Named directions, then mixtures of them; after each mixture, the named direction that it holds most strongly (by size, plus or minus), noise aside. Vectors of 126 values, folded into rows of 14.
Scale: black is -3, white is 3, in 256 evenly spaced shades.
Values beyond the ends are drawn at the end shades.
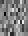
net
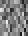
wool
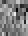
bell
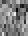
bell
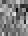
bell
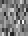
net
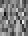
net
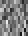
wool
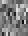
bell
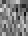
bell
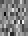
net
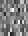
net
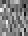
wool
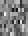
net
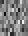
net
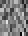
wool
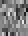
bell
